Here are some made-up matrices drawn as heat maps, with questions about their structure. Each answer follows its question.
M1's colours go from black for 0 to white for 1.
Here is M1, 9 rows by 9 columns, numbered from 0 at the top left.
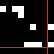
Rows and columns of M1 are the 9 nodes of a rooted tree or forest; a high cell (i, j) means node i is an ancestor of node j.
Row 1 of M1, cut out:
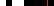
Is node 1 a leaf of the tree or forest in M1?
no
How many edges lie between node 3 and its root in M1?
2
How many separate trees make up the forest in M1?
2
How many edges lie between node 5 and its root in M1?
2
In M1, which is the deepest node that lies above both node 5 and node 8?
4
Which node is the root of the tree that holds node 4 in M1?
7
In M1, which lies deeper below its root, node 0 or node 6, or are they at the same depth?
the same depth
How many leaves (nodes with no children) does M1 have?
5
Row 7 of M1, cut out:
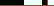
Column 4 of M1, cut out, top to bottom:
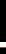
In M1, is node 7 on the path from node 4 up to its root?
yes
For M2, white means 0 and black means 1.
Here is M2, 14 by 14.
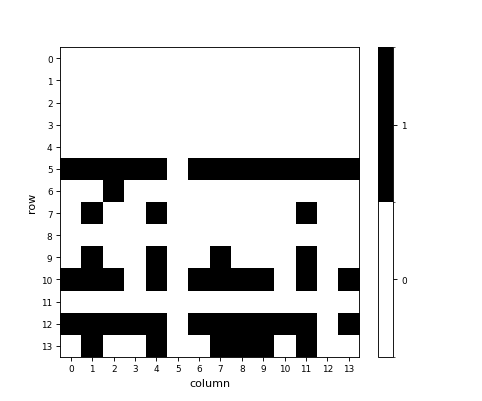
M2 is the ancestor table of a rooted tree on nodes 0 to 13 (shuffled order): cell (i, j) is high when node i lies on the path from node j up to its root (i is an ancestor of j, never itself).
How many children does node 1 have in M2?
0
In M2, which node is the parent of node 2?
6
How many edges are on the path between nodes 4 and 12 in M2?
5
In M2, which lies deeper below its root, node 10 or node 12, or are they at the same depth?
node 10
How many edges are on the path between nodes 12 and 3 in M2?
1
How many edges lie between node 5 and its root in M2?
0
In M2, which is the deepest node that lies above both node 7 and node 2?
10
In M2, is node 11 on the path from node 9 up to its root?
no
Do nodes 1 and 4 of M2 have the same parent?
yes
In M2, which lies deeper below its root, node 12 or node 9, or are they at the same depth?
node 9
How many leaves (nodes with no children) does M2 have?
7
